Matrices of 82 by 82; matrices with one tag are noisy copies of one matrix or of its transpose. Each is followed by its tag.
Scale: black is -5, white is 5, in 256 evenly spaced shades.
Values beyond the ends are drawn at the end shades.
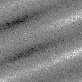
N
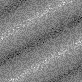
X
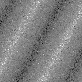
X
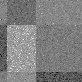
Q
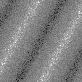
X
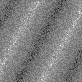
X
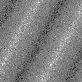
X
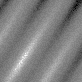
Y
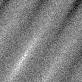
Y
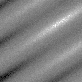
Y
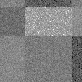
Q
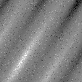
Y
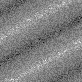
X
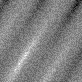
Y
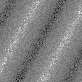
X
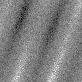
N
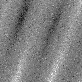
N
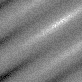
Y
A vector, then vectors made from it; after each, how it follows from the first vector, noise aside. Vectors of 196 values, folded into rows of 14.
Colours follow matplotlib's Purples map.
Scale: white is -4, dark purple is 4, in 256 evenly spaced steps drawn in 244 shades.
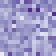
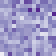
copied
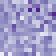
sign-scrambled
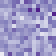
copied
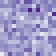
copied
